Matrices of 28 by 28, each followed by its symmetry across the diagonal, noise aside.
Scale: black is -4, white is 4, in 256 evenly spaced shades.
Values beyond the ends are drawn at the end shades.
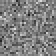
antisymmetric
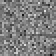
neither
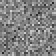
symmetric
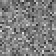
neither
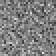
antisymmetric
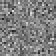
antisymmetric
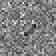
symmetric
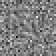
antisymmetric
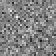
symmetric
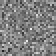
neither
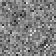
symmetric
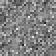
symmetric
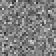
neither
